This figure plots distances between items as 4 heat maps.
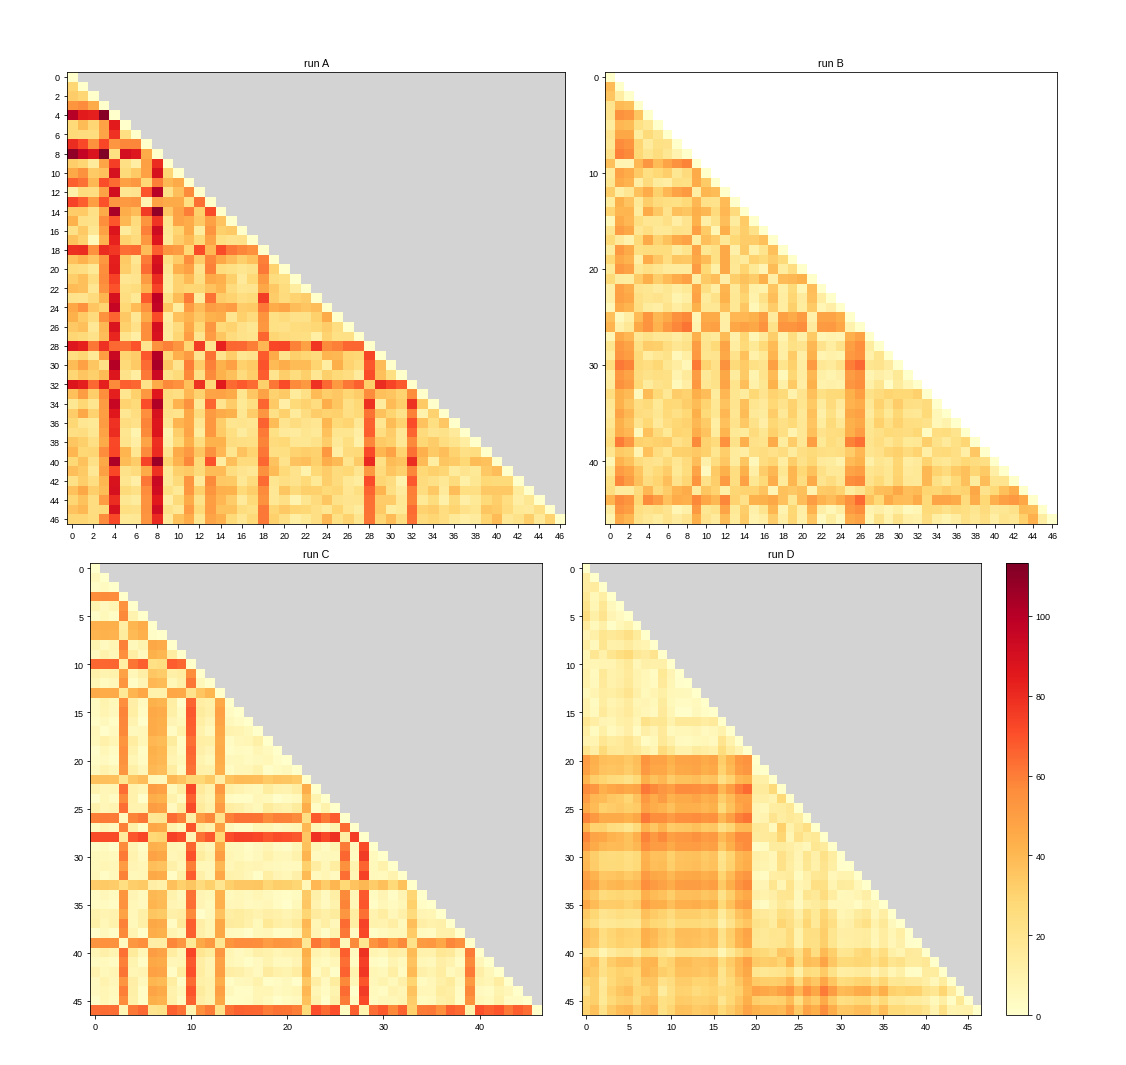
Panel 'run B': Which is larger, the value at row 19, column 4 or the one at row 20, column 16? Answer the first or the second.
the first
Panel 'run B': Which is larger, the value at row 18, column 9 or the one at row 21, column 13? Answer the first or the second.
the first
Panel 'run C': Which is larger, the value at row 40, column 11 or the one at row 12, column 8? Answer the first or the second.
the first
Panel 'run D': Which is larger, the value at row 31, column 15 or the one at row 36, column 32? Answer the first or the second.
the first
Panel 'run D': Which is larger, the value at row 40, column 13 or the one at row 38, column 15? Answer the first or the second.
the second
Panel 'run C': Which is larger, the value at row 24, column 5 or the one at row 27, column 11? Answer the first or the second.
the second
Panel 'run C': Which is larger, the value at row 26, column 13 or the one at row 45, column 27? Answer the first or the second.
the first
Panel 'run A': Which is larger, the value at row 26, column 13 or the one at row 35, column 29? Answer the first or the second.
the first
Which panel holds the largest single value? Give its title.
run A
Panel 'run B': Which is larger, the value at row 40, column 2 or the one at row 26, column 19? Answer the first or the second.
the second
